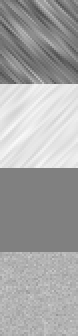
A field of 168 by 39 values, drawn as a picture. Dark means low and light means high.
The table splits into 4 rows of 1 panel. Panel 1,1: middling, slanting down to the right. Panel 2,1: very high, slanting up to the right, faint in contrast. Panel 3,1: middling, flat. Panel 4,1: high, fine-grained, faint in contrast.
